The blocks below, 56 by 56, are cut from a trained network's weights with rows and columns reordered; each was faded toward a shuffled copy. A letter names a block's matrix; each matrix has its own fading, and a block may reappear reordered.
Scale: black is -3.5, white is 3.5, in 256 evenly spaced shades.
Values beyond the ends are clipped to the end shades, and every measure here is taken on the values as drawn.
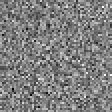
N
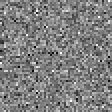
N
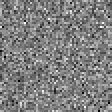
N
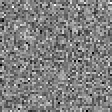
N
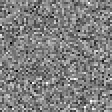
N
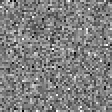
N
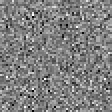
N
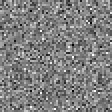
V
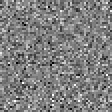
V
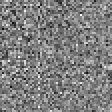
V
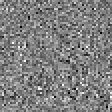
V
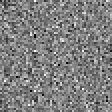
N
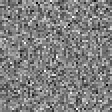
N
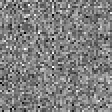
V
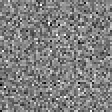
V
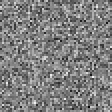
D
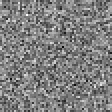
D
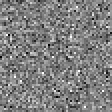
V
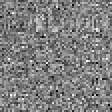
V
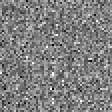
N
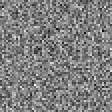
D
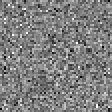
N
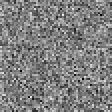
D
